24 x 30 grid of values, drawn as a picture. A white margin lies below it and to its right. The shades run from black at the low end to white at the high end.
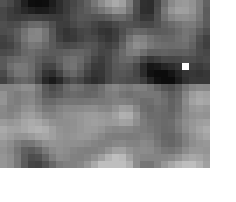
The histogram is bell-shaped. A horizontal seam about 50% of the way down splits the table, and the bottom part is higher. The top left is the ninth with the lowest average. Values change most from cell to cell in the middle right. The ninth with the highest average is the bottom middle. One lone cell stands out, far higher than its neighbours.
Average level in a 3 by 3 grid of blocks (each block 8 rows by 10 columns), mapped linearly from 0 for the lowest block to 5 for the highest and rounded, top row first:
012 / 221 / 454
